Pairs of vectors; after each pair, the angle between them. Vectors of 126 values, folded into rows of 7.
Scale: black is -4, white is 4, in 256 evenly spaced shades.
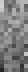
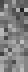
partly opposed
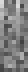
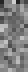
partly opposed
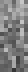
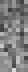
nearly opposite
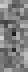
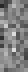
nearly opposite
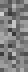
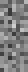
nearly parallel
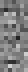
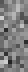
orthogonal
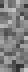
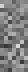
partly opposed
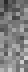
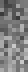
nearly parallel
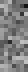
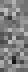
orthogonal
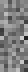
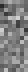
partly opposed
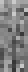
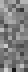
partly aligned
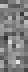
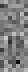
nearly opposite
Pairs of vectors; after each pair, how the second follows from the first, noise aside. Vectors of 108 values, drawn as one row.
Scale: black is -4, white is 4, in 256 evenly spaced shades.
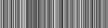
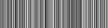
reversed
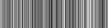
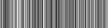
reversed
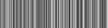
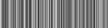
reversed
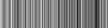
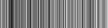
reversed
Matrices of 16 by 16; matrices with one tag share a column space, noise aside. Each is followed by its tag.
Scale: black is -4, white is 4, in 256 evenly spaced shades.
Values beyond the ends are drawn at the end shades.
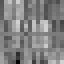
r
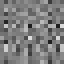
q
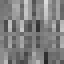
r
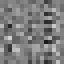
q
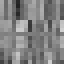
r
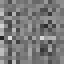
q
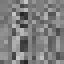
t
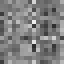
q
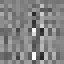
t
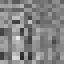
t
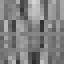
r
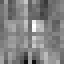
r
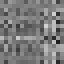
q
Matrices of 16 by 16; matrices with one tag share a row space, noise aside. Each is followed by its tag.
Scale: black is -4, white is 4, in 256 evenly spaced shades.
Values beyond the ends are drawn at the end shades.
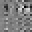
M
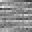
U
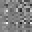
M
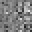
M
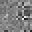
M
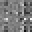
M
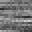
U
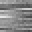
U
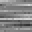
U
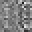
M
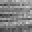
U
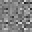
M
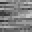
U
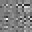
M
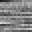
U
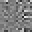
M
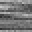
U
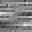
U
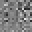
M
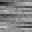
U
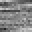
U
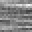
U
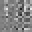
M
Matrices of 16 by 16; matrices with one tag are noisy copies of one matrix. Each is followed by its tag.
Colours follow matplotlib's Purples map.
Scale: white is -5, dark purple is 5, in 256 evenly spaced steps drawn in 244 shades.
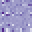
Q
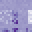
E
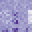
E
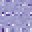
Q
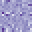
Q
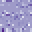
Q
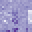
E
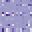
Q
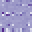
Q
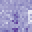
E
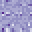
Q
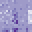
E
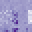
E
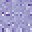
Q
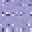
Q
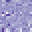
Q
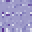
Q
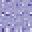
Q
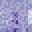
E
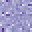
Q
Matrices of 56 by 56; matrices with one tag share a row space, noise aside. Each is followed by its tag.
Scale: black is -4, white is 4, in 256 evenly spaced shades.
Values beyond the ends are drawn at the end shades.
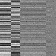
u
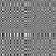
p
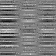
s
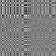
p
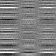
s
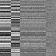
u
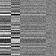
u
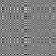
p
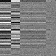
u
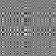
p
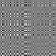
p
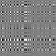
p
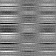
s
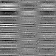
s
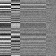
u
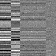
u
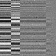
u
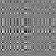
p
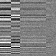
u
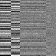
u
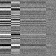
u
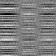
s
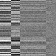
u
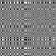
p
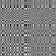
p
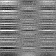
s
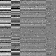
u
